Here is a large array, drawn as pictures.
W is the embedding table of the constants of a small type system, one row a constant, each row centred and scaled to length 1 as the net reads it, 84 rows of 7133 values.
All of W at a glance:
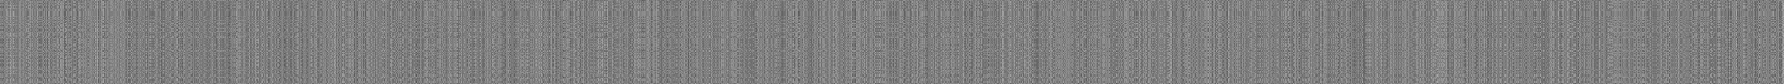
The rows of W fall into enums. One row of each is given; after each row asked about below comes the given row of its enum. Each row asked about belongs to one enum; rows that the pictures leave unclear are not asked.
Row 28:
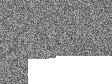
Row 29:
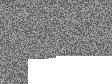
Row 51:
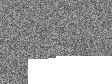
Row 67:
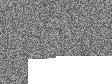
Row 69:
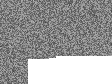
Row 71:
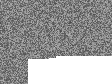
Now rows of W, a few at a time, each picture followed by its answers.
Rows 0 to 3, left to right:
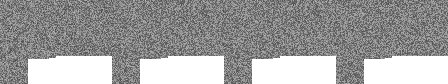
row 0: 28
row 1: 69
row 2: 69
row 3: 29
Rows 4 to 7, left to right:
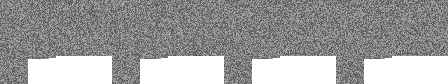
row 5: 67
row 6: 29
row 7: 29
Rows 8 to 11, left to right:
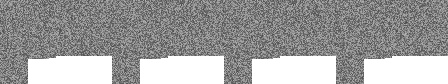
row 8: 67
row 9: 69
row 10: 69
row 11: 71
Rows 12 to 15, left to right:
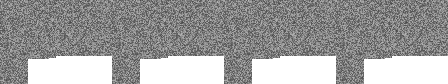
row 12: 71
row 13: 71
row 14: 71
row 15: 71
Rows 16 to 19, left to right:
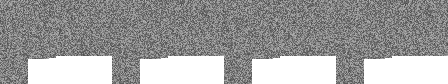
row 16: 67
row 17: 69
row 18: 71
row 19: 69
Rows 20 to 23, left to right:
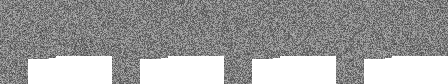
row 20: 51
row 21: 69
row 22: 71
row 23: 28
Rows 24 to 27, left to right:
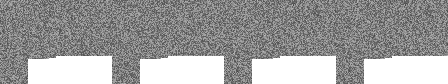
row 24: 67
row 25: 29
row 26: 69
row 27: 69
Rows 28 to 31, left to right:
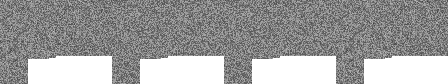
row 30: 29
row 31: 28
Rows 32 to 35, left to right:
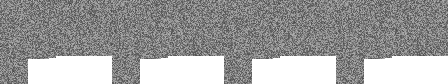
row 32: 69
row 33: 67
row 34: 71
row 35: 67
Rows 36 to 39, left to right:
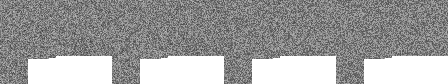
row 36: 51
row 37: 28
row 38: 71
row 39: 29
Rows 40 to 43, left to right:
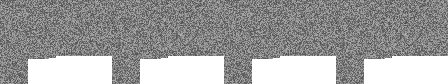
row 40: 29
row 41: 71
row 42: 29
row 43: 71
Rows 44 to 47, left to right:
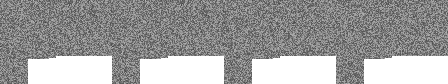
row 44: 69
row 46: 71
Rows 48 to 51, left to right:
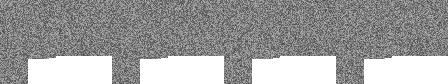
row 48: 67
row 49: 69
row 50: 28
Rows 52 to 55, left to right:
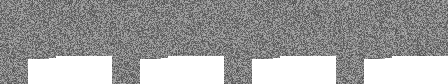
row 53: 29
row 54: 69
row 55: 67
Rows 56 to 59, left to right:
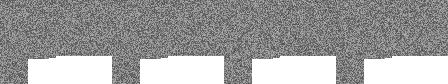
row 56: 29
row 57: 29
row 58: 28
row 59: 71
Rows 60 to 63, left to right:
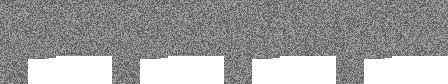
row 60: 29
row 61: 29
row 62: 67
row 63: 71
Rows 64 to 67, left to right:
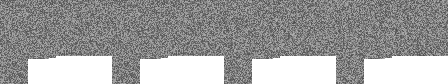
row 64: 29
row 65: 29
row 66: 71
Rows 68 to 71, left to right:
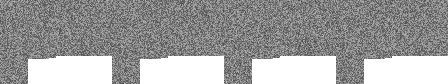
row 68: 67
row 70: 51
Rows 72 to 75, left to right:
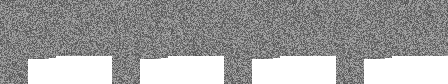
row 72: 29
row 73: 67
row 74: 69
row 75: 69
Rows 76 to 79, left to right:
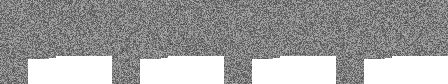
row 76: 69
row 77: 28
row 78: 29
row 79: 71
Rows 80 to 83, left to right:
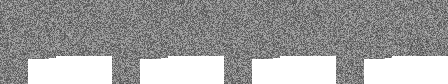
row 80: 71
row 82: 69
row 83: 51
